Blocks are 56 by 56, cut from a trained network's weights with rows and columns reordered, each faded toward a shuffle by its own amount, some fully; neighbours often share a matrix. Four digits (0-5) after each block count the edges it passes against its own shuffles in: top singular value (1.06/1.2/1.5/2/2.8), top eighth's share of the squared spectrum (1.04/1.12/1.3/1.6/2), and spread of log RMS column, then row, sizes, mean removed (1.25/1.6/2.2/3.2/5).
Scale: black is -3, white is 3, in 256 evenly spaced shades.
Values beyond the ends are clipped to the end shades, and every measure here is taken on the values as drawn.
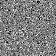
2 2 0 0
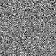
3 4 2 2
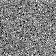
0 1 0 0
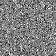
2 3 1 1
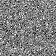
0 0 0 0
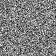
0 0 0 0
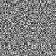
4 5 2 2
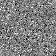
0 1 0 0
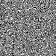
1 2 0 0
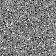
0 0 0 0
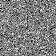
0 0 0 1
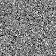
0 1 0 0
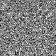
2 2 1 0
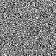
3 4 1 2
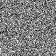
0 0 0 0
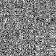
3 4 1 2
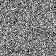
0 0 0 0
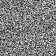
1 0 0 0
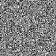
2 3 1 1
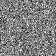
0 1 0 0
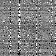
3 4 3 0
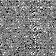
2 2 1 0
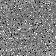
1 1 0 1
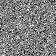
0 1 0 0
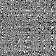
2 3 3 0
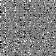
2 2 2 0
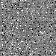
1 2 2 0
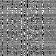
3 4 4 0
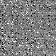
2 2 2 0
